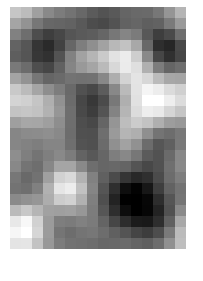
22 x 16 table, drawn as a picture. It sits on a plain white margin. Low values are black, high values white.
The halves do not mirror each other. The bottom right is the ninth with the lowest average. The middle left is the calmest part. The values follow a bell shape. The texture is blotchy.
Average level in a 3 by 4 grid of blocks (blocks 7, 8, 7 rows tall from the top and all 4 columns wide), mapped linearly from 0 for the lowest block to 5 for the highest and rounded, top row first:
2242 / 4244 / 5401
